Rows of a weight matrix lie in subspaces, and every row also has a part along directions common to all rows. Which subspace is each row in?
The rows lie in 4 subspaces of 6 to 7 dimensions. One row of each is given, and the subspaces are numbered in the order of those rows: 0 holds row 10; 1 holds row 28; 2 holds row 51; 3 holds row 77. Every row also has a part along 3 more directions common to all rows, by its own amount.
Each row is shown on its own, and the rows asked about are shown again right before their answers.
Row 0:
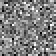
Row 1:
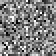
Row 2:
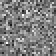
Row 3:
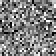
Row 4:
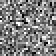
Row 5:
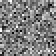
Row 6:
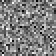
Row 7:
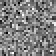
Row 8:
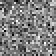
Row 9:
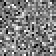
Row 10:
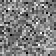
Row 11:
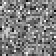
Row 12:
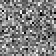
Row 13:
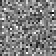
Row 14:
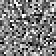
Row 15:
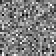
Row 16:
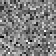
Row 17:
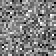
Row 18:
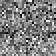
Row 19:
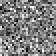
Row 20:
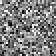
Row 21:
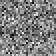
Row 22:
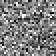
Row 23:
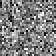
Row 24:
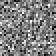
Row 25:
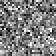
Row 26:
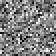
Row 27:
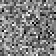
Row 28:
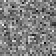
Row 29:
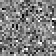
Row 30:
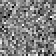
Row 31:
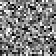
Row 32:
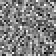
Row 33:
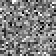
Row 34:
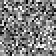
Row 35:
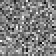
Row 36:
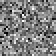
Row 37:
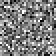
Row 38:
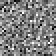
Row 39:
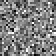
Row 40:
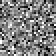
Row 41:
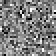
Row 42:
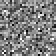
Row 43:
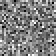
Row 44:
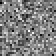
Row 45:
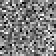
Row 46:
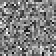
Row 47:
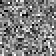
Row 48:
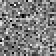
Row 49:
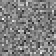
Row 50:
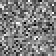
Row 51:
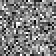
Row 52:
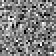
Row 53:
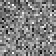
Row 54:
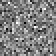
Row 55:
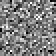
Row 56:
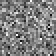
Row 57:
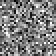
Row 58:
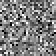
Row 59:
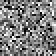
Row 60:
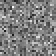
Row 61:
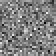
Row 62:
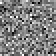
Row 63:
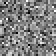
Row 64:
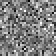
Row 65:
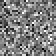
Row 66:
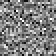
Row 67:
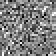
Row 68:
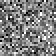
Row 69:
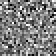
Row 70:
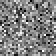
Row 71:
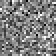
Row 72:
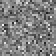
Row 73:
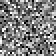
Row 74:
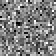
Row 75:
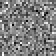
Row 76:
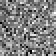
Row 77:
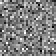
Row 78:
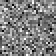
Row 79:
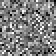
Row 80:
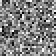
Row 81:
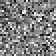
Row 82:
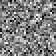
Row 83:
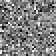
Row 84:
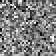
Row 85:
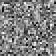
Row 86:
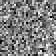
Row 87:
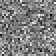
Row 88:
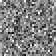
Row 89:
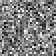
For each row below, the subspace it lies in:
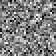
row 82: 3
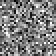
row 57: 1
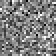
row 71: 3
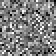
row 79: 3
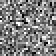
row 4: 2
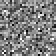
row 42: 3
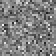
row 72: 1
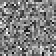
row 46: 2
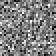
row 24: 1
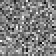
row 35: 2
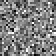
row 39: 2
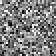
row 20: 3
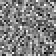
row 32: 3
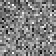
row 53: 2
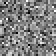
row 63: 0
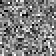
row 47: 3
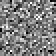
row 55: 3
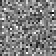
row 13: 2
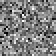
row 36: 0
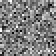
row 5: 3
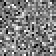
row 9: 2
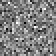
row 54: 2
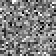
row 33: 3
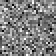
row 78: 3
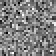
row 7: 2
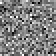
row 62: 0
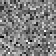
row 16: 0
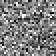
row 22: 2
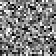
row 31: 0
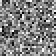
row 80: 0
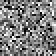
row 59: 1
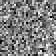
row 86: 1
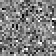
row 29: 2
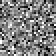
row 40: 1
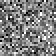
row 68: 0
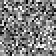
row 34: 0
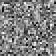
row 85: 1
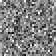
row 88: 2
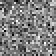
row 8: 1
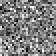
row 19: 2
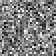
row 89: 1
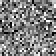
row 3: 0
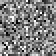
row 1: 2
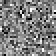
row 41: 0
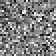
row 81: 0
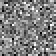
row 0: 1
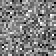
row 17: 3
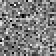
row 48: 2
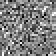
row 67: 1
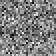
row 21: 0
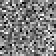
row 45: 3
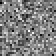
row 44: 0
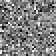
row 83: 3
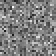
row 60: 1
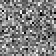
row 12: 0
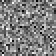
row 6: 3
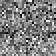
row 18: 0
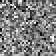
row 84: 3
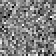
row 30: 1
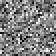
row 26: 3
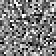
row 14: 2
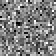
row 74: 2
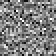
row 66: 0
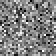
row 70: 1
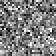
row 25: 0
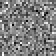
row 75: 1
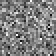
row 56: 1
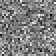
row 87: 3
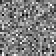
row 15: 3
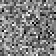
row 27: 1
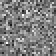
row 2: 3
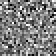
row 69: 0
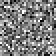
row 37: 1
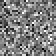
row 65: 2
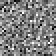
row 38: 1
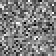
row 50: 2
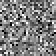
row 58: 3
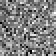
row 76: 1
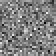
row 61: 1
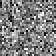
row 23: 0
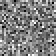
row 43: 3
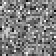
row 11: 0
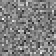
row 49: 2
